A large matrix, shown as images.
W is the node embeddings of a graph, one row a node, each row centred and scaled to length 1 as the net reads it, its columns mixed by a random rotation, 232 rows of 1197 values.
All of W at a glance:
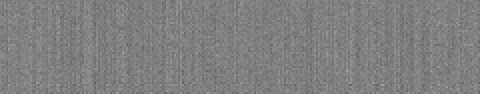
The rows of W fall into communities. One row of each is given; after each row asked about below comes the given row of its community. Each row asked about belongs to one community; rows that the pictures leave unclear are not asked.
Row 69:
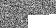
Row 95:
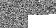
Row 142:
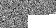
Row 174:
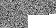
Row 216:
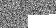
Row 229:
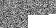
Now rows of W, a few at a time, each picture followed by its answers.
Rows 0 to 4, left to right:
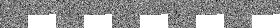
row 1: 142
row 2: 174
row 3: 95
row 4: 216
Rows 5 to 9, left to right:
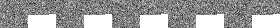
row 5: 142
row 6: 216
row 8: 216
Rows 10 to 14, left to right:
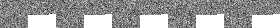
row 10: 174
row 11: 142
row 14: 142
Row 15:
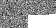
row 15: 142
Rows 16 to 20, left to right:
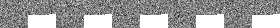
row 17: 69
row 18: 142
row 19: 142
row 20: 69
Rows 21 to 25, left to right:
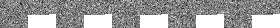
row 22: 216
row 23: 142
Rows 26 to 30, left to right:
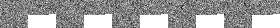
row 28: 216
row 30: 229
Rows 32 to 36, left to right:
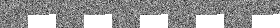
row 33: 216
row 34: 142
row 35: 174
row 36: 95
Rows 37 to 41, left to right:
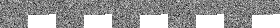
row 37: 142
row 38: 142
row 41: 69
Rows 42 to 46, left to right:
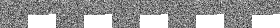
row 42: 95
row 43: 229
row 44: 142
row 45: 69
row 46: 142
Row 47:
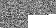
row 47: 229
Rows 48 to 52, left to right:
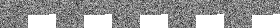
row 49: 229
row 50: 216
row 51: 142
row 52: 142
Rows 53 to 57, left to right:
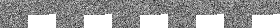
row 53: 142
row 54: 174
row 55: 69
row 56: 69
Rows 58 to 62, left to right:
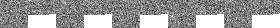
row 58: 69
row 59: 229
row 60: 142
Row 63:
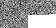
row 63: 229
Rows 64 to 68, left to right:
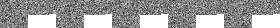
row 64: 142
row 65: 95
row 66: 216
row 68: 216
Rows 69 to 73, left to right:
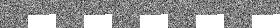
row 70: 216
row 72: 216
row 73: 216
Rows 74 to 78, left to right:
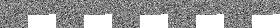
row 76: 174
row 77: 95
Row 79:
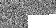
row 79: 142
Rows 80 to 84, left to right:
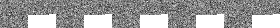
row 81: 69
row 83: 69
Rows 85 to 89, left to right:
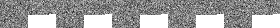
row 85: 229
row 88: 174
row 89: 69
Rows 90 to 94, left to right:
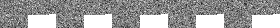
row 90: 69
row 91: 216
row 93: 142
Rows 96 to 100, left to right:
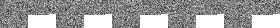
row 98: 69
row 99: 69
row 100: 174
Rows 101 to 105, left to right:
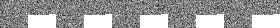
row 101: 216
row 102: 216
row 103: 69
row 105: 216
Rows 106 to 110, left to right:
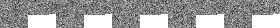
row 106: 174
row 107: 95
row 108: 216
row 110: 95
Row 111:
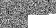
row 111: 95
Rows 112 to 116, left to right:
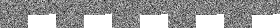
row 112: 95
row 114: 216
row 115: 174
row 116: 174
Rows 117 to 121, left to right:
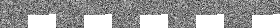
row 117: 95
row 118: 69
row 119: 216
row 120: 216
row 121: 69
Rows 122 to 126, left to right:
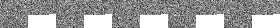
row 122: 69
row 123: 95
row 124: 216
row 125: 69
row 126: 229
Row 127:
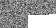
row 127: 142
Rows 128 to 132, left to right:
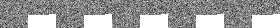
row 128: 216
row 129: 174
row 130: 95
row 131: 142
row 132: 95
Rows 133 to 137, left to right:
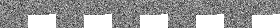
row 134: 174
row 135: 95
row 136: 69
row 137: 95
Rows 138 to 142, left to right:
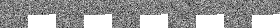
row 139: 142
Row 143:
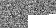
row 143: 142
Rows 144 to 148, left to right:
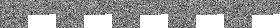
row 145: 229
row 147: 69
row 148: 142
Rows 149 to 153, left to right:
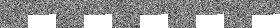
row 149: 174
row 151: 69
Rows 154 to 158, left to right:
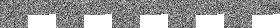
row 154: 142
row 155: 142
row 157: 174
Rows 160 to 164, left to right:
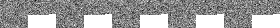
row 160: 174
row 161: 229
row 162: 95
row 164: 142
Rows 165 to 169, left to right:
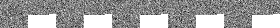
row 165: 142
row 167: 174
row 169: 69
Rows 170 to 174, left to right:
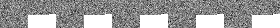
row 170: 216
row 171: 174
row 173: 69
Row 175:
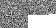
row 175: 95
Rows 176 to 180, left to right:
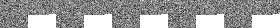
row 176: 69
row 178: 95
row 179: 229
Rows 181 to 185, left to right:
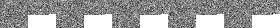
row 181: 229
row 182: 229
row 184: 142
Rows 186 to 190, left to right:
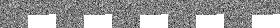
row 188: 142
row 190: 216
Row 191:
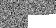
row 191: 142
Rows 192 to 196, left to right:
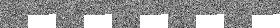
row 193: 216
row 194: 69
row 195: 69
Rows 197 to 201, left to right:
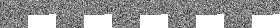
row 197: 229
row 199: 95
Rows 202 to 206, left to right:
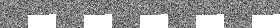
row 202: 229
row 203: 174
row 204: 69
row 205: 229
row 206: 229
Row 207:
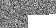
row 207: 229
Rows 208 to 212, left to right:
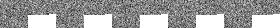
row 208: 229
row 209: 174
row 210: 69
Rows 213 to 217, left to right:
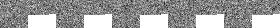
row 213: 69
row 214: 69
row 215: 69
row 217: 95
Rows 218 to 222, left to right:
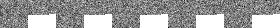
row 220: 69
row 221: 69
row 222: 69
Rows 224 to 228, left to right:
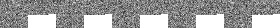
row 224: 216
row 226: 142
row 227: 216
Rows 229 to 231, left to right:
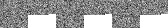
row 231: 142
